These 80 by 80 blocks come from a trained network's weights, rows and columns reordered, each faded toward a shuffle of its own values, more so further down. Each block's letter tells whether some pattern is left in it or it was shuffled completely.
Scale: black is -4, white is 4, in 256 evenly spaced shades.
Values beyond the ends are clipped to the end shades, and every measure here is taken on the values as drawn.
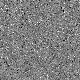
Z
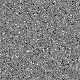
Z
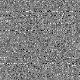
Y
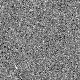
Z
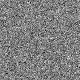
Z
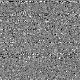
Y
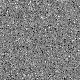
Z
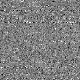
Y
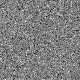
Z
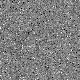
Z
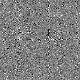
Y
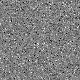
Z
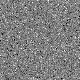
Z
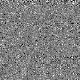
Y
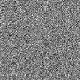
Y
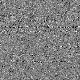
Y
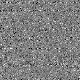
Y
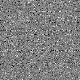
Y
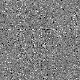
Y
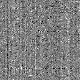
Y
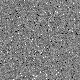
Z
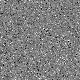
Z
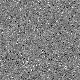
Z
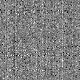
Y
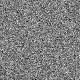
Z
